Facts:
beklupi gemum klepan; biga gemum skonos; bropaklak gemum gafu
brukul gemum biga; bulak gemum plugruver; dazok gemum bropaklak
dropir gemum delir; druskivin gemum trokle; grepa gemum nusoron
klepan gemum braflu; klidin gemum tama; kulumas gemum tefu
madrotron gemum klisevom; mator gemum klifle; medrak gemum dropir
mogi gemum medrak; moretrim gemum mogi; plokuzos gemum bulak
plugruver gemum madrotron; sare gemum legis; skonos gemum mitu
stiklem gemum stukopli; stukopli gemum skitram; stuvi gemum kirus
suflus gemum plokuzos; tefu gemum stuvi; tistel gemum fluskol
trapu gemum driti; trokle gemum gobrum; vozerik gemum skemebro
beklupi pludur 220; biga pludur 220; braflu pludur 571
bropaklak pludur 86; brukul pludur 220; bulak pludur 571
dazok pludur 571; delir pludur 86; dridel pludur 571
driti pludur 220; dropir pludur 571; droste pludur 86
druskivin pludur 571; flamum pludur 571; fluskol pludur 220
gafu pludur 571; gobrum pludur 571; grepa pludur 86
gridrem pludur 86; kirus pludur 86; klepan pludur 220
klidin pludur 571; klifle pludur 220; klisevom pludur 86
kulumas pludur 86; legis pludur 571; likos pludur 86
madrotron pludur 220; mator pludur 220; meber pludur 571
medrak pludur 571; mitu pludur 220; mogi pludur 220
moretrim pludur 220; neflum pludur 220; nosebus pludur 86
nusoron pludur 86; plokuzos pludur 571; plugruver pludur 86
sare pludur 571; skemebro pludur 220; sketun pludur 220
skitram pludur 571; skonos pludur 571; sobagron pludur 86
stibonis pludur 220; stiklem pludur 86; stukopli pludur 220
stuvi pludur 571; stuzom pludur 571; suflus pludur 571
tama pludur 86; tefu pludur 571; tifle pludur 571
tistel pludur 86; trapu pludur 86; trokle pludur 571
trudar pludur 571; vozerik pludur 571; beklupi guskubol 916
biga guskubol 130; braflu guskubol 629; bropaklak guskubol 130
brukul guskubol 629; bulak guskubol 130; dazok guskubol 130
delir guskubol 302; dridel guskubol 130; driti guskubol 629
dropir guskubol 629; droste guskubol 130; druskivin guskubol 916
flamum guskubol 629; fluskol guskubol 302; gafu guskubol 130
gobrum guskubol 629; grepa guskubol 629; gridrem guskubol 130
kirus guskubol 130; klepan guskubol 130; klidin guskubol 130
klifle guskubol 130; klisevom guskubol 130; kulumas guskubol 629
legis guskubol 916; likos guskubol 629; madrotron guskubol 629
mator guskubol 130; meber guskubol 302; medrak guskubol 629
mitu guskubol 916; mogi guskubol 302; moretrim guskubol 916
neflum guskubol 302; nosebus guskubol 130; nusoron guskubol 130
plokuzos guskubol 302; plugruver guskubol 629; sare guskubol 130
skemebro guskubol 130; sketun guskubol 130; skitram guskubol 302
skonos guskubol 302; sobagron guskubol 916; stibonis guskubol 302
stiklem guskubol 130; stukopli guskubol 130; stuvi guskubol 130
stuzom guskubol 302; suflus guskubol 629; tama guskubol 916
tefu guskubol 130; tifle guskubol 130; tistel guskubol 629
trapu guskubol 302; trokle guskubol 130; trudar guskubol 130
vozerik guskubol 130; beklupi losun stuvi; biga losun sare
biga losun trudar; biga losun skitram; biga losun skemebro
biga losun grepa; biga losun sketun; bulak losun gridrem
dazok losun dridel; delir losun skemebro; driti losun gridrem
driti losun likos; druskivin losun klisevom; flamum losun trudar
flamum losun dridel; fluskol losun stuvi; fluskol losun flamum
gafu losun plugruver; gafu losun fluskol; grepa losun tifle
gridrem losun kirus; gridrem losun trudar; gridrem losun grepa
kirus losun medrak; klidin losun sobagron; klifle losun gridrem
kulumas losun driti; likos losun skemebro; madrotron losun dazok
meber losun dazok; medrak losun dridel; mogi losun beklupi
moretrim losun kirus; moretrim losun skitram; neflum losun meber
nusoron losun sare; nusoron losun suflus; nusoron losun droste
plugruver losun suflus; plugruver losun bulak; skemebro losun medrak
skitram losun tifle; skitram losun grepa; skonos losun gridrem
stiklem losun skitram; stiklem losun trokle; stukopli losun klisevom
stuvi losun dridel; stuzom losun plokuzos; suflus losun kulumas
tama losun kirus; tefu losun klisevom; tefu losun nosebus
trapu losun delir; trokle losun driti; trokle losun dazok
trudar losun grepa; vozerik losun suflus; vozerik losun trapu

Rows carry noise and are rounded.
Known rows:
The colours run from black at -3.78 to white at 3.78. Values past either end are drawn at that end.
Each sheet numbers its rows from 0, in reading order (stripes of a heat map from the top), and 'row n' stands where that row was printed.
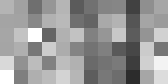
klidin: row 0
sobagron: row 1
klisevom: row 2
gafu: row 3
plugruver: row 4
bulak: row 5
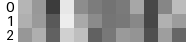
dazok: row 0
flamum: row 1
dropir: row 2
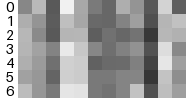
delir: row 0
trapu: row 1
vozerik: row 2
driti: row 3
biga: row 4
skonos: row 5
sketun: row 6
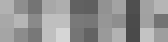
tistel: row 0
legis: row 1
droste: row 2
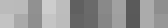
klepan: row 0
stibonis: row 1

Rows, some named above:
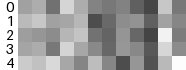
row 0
gafu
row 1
stukopli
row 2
nusoron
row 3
tama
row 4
madrotron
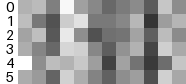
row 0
fluskol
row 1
sare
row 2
mogi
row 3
gridrem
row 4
plokuzos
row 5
likos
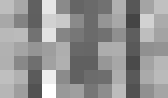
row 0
beklupi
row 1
gridrem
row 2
neflum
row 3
nosebus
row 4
tistel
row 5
beklupi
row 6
dridel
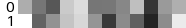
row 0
sare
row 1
suflus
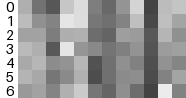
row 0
grepa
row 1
sketun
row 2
bropaklak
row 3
meber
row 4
tefu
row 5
druskivin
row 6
nusoron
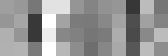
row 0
skitram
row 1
medrak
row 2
dazok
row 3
skemebro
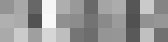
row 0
kirus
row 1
stuvi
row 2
mitu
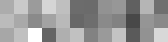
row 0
mitu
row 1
stuzom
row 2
klisevom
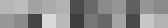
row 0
stukopli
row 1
moretrim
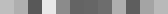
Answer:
beklupi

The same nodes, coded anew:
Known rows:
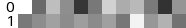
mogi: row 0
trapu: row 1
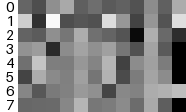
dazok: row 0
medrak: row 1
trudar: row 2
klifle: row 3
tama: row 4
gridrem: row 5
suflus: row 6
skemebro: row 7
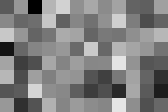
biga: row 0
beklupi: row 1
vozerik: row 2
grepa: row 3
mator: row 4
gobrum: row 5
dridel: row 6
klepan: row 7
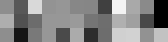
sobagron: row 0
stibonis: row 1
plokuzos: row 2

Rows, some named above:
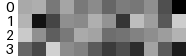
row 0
fluskol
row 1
druskivin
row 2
vozerik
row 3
dridel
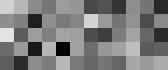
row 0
gafu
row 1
moretrim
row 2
stuzom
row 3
madrotron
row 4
sare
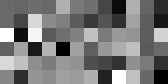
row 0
skitram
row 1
dridel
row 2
dropir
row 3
madrotron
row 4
gafu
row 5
nosebus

